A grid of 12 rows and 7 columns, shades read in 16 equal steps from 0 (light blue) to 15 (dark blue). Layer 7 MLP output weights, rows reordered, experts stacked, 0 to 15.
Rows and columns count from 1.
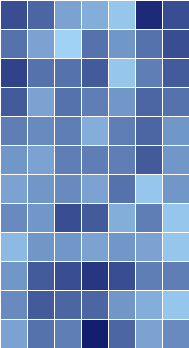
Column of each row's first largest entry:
6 7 1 1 6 6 5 3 2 4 2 4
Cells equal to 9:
6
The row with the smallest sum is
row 9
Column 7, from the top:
11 11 10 8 5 5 5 1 1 7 1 6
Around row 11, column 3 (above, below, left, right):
11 7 10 9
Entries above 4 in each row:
4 5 6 6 6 6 4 5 3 7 5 5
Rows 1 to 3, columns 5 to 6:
1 14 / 5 8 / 1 7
